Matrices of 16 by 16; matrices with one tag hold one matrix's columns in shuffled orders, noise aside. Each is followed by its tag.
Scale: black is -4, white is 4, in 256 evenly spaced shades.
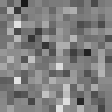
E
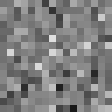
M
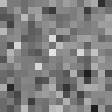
M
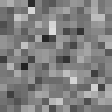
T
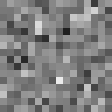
T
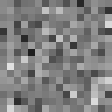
E
